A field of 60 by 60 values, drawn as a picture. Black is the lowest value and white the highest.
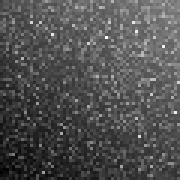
Odd rows or columns: none. Mirror symmetry: none. Grain: fine. Average level on the scale: 30%. Slope: up to the top right. Ninth with the highest average: top right. Stripes: none.
